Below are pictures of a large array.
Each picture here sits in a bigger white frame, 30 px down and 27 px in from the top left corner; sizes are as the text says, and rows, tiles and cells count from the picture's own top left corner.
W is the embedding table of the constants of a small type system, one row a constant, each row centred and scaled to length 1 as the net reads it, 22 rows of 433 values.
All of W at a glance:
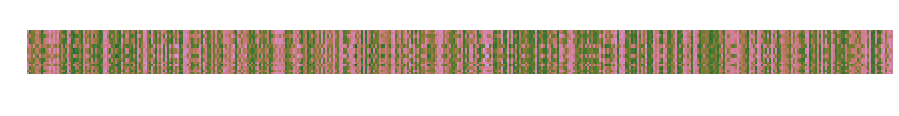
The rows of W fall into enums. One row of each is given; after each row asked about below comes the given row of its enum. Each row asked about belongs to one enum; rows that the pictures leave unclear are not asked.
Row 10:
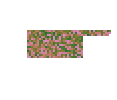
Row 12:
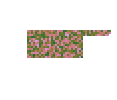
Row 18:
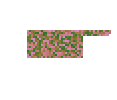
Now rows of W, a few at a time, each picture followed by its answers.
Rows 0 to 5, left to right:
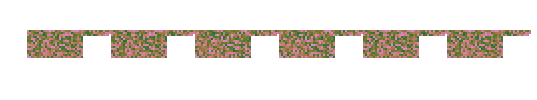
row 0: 18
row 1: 18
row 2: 10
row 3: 10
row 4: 18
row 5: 18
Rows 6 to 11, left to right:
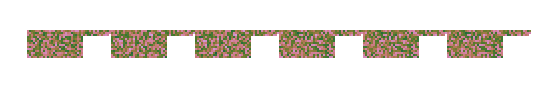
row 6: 18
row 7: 12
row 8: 12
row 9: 10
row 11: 10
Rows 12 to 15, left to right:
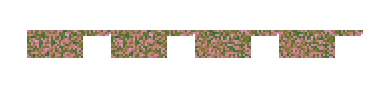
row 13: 12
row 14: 10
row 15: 10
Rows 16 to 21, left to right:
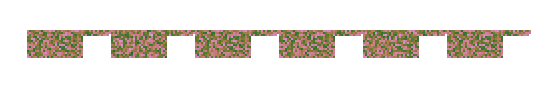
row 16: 18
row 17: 12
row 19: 18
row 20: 10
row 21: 18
